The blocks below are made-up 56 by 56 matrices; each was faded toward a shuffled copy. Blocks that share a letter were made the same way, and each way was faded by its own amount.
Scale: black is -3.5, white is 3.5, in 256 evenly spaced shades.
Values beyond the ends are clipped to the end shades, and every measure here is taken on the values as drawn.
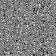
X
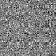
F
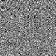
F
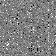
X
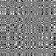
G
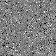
X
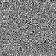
F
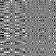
G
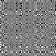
G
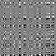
G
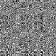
F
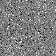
X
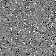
X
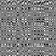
G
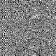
F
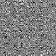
F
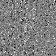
X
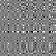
G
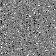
X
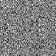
F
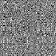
F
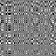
G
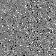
X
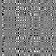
G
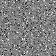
X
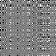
G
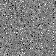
X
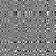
G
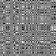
G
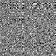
F
